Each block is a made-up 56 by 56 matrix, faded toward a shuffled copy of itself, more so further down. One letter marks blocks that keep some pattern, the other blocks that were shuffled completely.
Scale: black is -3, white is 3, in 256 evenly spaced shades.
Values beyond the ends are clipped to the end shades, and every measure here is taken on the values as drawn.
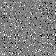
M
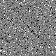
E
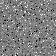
E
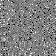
M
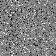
E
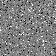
E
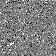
E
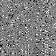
M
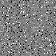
M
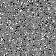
E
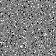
M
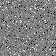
E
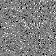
M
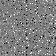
M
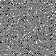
M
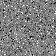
E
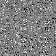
M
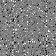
M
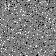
E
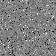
E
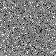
E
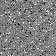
E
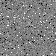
E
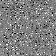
M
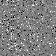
M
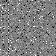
M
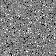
E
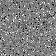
E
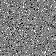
E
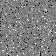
E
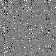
M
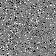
E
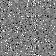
M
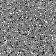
M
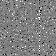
M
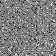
M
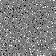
M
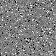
E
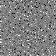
M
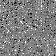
M
